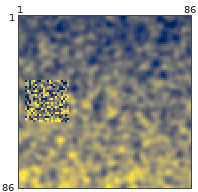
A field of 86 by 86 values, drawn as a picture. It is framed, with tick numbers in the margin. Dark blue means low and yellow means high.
Overall the values sit about 50% of the way up the scale. An odd patch, rougher than its surroundings, sits in the middle left. The middle left is the roughest part. The field is mottled with small blotches. There are no regular stripes. The field climbs toward the bottom. The values follow a bell shape.
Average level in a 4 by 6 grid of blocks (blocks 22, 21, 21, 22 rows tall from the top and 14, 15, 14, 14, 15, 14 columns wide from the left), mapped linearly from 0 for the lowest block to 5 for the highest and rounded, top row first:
111000 | 222322 | 443333 | 554554
